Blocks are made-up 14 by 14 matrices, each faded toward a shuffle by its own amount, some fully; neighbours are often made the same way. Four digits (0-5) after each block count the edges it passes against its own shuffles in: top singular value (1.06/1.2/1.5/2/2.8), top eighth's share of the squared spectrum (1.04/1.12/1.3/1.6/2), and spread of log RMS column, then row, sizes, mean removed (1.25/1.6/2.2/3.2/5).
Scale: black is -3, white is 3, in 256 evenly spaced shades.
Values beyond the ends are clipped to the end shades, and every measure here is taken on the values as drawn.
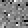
0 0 0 0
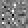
2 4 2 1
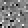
0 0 0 0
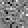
0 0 0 0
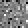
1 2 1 0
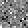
0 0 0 0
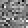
0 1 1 1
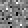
0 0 1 0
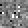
1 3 0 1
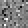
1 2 1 0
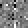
2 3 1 0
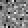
1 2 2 0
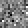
0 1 0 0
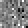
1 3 1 0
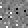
1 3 0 0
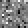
2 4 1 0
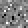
0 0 0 0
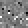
1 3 0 0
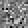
1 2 0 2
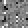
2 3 2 0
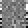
3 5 2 0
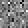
2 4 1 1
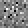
0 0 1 0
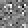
2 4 1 1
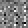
2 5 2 0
